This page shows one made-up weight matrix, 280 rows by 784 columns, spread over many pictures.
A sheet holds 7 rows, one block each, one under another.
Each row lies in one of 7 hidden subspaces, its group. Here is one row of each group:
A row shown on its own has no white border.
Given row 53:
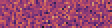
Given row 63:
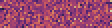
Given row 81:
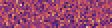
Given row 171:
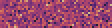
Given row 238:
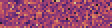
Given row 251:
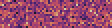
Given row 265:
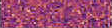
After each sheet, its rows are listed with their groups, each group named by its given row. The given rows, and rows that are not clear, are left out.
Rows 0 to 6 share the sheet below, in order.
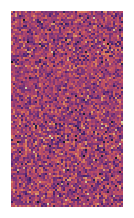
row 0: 265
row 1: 238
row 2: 171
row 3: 251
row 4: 53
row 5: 53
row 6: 238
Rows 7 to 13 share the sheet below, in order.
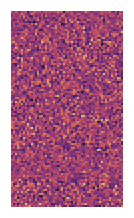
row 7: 81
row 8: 251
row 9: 251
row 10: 81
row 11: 81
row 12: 251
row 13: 53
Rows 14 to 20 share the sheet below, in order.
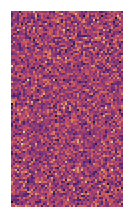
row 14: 53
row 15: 63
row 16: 251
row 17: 63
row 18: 265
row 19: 265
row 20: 238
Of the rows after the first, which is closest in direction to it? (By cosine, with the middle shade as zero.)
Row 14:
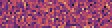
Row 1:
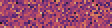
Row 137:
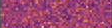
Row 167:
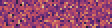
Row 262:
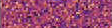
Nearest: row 137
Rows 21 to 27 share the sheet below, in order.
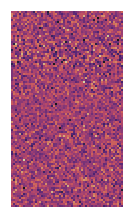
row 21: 53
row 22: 171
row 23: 81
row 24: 63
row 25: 251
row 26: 265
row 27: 265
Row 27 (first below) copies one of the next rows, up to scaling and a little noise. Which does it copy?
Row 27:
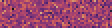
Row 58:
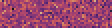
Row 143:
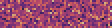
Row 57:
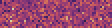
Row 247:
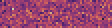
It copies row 58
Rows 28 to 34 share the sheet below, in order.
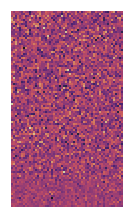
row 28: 238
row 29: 265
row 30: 171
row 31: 63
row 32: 81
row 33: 171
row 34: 53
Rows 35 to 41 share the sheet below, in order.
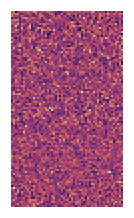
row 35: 63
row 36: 265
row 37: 171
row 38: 53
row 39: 265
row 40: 81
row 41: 63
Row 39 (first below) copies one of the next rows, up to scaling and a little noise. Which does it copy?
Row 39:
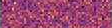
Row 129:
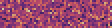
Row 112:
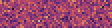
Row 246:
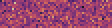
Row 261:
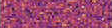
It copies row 246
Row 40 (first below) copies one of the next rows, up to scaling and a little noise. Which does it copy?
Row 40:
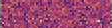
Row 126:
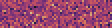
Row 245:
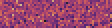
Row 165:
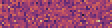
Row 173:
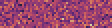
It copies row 165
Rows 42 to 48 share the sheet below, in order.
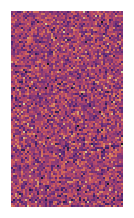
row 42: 251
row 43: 238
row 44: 171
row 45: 265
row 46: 81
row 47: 251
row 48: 171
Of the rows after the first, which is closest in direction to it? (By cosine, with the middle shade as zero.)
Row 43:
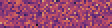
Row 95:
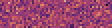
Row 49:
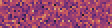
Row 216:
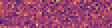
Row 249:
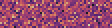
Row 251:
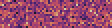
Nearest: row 249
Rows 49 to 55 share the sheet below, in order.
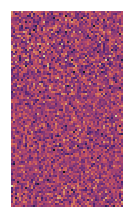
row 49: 81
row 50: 238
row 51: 53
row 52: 63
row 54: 171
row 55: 63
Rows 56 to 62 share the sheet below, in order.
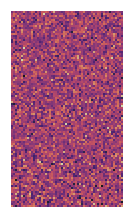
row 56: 251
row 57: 265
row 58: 265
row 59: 63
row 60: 238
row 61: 265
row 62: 63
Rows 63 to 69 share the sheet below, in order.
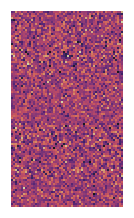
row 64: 251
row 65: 251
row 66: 238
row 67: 171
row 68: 265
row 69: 265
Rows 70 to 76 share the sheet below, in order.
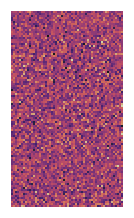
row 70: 238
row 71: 251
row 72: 238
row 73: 63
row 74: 63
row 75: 251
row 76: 81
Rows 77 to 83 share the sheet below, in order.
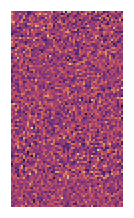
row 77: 238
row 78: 63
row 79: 81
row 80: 63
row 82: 81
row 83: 53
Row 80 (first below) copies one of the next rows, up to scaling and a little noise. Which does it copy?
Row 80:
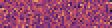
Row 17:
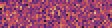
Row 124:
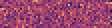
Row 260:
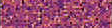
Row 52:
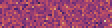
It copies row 124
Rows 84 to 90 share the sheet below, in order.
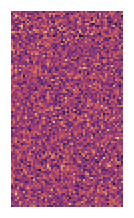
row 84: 171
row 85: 238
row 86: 265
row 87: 53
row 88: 251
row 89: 251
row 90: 63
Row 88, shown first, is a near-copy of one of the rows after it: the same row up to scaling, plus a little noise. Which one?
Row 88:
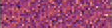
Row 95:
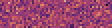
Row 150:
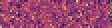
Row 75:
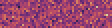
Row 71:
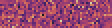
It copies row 75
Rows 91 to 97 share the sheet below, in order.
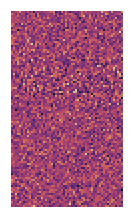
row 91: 53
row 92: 81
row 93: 53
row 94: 63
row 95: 251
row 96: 238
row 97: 63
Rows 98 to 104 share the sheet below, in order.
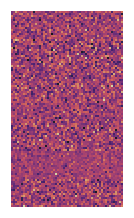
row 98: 63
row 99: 63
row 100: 265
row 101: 53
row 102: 53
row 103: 238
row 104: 251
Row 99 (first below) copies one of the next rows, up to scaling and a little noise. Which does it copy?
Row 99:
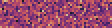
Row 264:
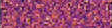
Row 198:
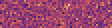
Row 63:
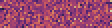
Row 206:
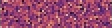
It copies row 206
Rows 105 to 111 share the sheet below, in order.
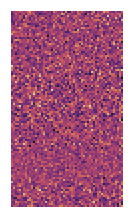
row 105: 238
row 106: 63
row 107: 63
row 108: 265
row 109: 81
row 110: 53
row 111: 265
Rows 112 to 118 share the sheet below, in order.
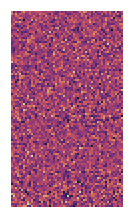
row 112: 265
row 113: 238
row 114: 63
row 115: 81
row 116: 171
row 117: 81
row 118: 251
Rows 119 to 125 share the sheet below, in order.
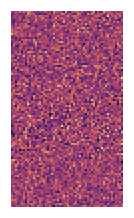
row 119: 238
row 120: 53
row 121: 63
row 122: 63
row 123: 238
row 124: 63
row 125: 53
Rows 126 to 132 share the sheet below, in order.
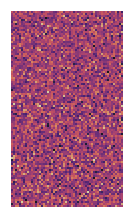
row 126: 81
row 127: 265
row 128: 238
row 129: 265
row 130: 53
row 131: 63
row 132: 171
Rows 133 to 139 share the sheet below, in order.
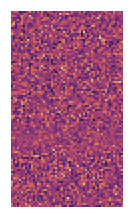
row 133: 171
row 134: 251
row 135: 251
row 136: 171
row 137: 53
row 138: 63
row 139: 53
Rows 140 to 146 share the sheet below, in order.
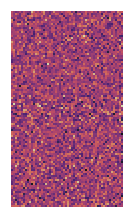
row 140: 251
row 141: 238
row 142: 265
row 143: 265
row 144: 63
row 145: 63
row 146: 81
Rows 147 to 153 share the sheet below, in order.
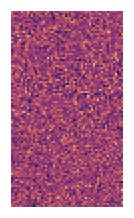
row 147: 81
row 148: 171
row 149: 53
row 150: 251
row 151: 251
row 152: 238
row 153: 63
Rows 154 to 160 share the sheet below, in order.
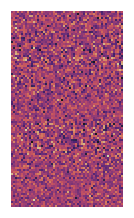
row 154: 81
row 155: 265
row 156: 63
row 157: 238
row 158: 251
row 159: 238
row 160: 251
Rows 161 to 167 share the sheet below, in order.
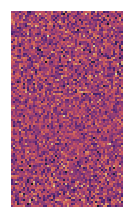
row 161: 238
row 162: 265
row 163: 53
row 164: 171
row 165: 81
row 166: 251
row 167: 81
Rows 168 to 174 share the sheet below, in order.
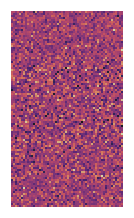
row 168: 251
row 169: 63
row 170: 238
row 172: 63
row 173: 81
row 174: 265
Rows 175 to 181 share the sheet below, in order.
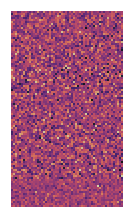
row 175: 171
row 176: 63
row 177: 238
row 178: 63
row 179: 251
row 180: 265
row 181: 81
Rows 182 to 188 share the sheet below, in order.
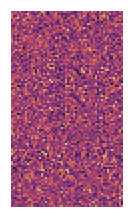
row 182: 53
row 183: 265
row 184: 53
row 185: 53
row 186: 238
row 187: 238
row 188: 265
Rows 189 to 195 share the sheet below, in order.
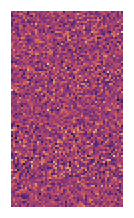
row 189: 81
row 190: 238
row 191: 238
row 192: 251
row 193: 63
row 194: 63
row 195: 251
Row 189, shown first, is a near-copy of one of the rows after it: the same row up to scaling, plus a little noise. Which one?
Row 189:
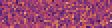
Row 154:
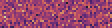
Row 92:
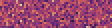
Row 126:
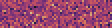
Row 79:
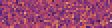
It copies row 79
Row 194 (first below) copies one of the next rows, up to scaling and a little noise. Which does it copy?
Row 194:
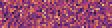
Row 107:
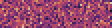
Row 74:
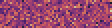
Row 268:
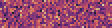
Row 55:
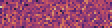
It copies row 268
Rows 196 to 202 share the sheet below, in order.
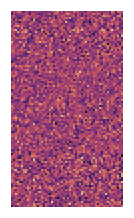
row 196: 265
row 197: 238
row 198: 63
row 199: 171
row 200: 63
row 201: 265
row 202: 63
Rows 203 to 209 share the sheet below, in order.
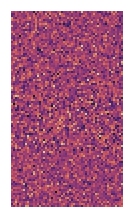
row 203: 251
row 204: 265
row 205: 171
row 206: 63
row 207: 171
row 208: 53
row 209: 171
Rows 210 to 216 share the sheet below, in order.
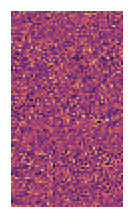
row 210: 171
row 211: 265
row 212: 265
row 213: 81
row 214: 171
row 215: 238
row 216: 238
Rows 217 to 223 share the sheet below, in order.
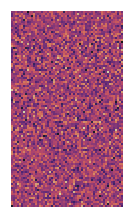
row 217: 81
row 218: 63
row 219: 238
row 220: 53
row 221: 53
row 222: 265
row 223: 63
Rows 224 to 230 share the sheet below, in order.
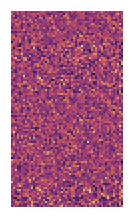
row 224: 171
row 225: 265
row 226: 265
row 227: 171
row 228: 63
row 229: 63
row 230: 265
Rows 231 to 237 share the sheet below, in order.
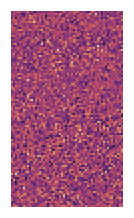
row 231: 81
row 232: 53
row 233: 251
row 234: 81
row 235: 53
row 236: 238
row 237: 265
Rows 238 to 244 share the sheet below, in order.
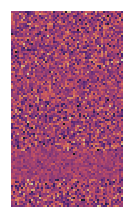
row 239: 81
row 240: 251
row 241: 171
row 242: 81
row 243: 265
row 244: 81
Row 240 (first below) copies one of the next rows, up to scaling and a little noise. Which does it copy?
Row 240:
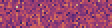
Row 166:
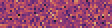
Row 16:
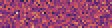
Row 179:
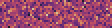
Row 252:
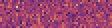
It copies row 252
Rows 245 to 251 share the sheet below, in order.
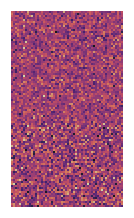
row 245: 81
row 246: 265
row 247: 265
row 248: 53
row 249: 238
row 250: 63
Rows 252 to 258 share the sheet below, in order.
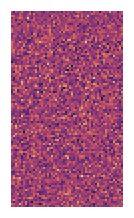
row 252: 251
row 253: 238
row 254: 171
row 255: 251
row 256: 265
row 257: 171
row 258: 251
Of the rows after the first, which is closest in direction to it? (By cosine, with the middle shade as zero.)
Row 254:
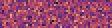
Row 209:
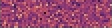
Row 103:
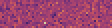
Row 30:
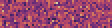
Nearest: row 209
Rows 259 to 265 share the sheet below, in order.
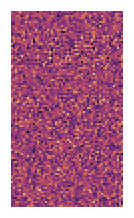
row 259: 171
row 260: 63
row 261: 265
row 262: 53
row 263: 63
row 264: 63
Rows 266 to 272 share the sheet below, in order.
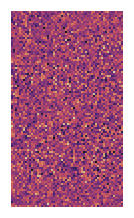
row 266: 238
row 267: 238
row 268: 63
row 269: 63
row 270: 238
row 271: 251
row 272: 238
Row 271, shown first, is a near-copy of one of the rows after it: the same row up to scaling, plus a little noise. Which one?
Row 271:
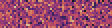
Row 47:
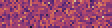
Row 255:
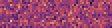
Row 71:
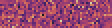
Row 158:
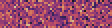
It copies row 158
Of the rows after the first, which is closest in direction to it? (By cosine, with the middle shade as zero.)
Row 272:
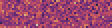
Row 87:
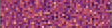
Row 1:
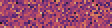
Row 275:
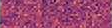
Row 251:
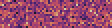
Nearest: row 275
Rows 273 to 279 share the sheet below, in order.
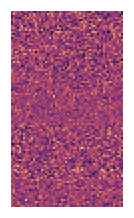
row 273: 81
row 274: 81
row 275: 238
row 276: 63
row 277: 171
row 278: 265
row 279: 171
